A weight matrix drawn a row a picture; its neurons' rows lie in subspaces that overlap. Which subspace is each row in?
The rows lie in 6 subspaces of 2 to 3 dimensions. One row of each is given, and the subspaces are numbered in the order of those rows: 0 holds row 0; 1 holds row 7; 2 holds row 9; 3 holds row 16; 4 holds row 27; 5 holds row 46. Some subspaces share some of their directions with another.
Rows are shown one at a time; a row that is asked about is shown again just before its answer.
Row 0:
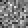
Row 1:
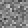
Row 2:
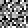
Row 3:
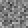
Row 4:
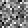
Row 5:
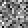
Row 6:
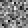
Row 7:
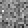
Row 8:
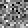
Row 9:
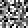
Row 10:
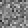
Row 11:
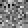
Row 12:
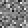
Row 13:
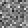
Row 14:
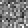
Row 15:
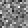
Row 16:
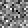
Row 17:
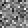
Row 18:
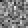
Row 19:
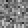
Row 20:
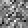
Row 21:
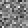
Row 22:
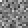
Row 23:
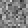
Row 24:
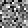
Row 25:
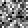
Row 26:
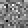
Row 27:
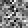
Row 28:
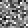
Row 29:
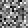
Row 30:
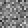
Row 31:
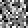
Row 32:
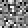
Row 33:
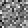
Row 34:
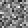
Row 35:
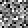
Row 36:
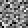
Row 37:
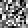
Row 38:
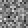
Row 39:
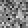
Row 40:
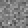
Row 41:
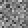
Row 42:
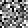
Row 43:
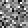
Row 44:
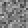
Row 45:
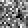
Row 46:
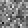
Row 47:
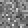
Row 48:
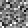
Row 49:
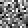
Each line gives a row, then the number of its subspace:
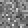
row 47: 5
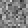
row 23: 2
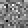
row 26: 3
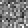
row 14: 1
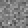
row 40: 0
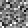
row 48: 0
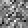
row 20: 4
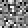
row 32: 2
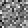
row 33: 4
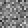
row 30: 2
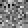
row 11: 3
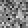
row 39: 5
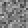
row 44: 5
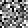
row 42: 4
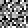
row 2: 2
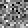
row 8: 3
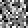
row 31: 2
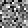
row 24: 4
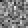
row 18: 0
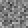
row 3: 0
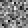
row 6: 0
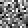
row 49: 5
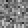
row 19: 1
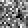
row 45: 5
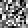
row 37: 2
